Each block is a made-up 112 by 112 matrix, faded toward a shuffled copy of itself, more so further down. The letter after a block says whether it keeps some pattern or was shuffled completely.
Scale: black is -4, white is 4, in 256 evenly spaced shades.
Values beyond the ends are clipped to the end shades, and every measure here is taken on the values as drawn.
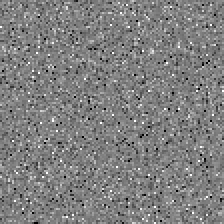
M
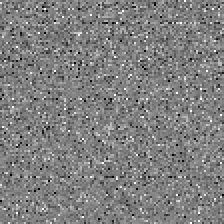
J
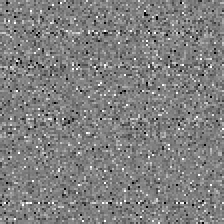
J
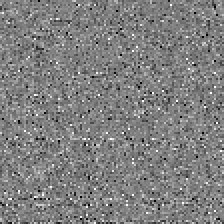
J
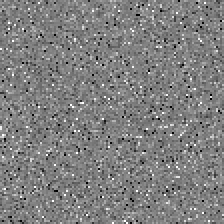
M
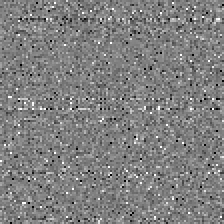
J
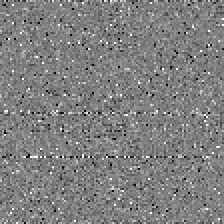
J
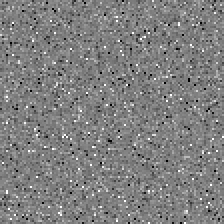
M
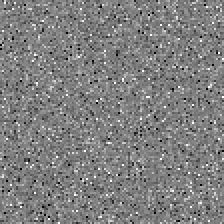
M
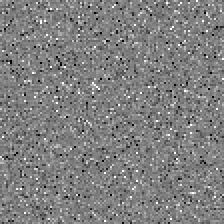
M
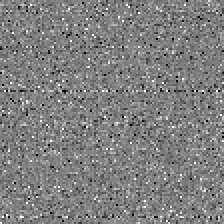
J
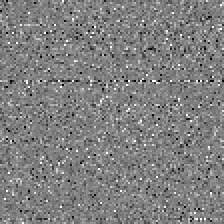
J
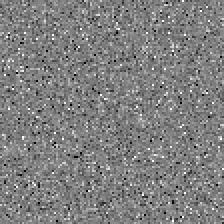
M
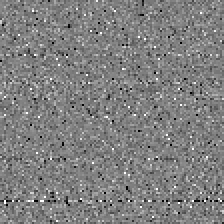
J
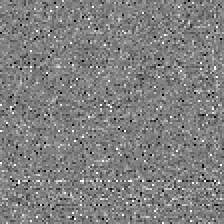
J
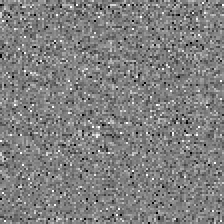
J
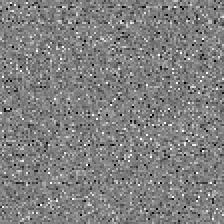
J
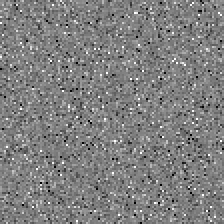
M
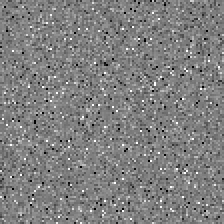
M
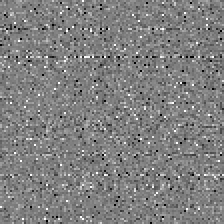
J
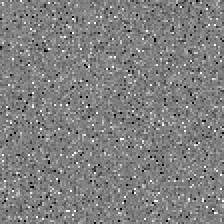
M
